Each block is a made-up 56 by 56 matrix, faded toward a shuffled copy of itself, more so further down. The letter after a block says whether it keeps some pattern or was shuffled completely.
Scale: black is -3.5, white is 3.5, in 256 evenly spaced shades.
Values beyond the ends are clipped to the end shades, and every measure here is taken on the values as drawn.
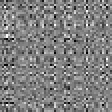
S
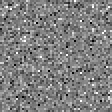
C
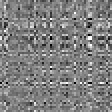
S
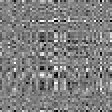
S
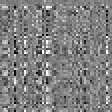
S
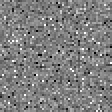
C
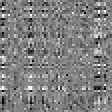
S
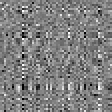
S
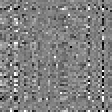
S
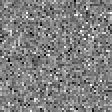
C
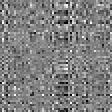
S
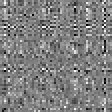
S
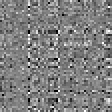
S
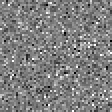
C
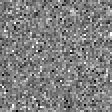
C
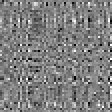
S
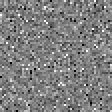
C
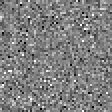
C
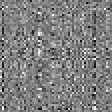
S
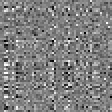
S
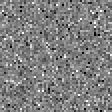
C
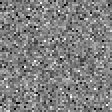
C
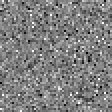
C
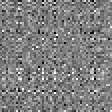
S
